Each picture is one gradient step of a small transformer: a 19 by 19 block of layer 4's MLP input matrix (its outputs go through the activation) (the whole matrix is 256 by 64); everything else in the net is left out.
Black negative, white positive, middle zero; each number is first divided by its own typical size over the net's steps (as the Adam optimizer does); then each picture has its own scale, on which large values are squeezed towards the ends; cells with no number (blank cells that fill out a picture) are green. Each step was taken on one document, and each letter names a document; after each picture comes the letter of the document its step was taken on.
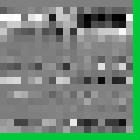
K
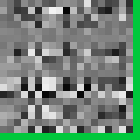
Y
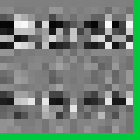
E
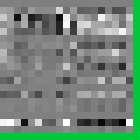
K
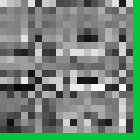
Y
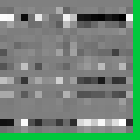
K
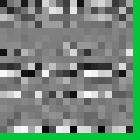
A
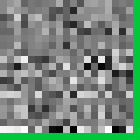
A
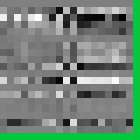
K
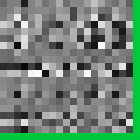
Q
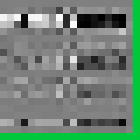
K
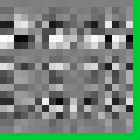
E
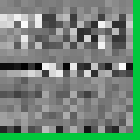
Q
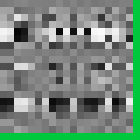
E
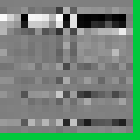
K
